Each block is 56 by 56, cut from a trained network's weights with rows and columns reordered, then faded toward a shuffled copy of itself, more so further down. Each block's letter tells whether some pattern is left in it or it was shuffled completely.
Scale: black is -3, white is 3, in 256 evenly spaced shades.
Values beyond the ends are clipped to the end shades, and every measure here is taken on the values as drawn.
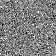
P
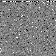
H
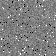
P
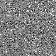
H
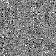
H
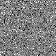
H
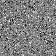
P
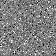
P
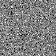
H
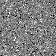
P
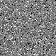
P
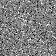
P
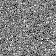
P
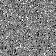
P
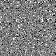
H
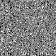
H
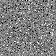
P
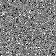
P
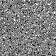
P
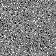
P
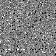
H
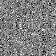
H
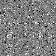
H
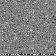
H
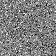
P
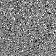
H
